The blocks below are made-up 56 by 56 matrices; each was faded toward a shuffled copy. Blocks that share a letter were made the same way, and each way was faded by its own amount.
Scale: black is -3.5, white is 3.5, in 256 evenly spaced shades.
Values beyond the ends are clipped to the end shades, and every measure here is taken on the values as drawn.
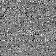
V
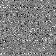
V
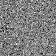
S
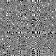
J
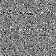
V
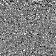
V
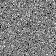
S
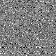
V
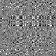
J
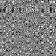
J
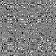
J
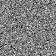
S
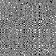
J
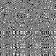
J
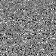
V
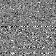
V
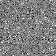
V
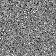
S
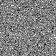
S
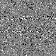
V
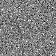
S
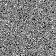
S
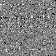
V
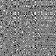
J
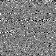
V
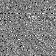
V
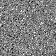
S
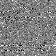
V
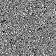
S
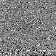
V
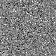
S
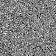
S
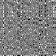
J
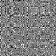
J
